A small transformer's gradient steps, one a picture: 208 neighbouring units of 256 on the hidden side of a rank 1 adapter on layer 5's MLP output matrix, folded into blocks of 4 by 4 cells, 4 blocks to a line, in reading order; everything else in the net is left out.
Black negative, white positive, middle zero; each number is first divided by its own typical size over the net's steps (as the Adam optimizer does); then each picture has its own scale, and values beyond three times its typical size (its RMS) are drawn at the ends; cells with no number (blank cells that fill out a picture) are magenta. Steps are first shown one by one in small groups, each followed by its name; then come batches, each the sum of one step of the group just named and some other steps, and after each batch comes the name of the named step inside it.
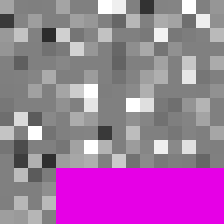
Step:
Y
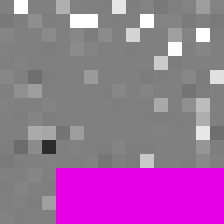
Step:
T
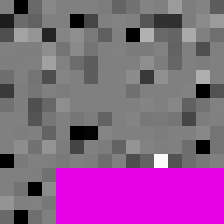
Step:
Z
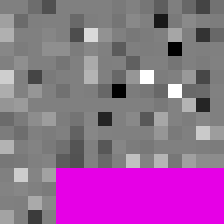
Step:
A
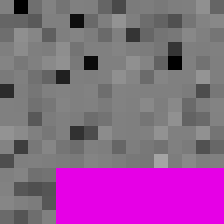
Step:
Z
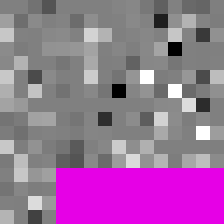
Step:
A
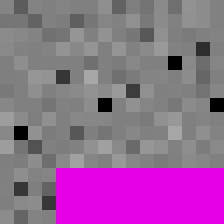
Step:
Y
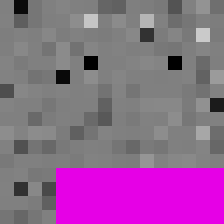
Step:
T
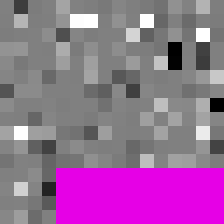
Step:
T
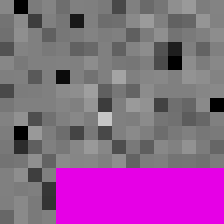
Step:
Y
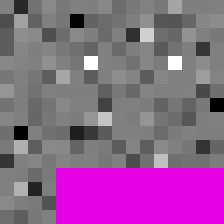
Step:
Z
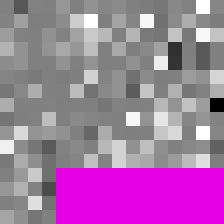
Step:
T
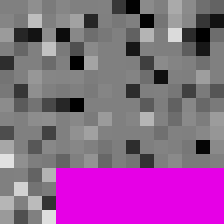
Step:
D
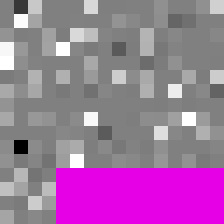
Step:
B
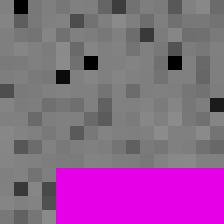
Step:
D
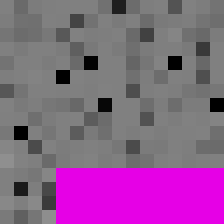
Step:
D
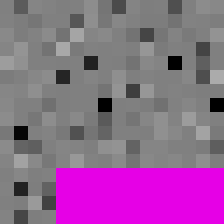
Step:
B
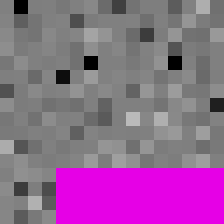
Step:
D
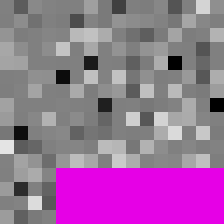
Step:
B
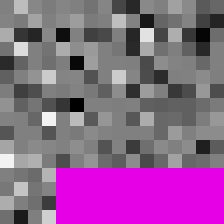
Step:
D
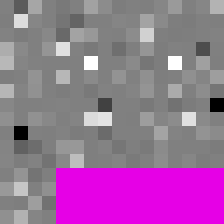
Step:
B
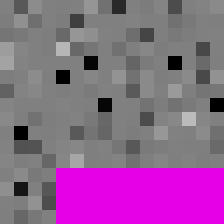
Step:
B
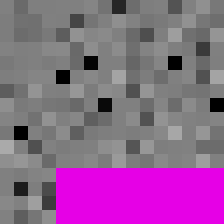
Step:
D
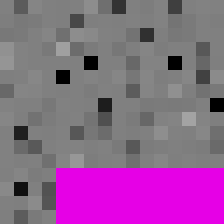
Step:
B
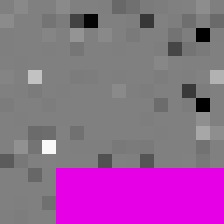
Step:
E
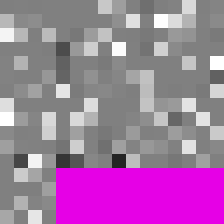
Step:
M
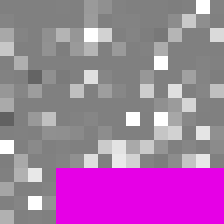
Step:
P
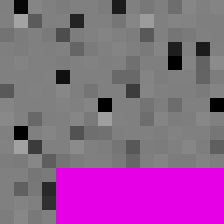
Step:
M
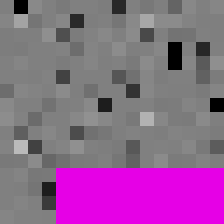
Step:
M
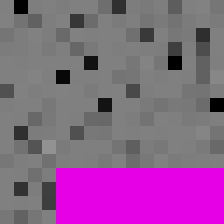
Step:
E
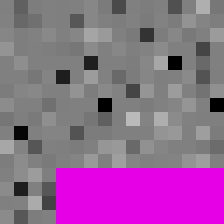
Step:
P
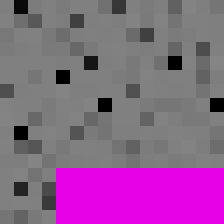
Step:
M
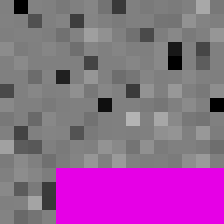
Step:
P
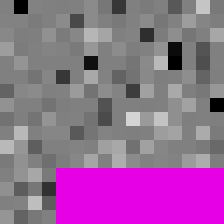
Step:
P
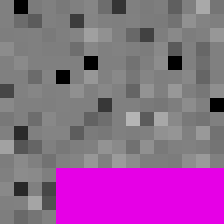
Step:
P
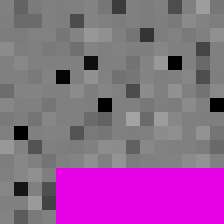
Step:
P
